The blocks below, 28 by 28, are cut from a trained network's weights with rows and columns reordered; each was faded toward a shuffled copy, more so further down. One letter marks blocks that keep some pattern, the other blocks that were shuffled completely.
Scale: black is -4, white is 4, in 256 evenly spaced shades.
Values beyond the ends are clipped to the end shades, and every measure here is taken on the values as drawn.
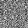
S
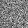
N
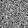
N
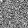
S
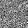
S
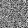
N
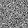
S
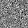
N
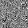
S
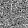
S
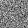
N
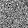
N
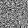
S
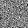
N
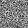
N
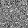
S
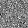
N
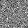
N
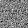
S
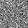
N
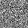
N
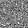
N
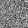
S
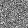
N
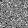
N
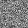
S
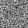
N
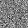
N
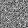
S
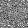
S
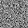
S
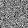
N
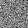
N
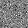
N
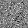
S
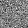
N
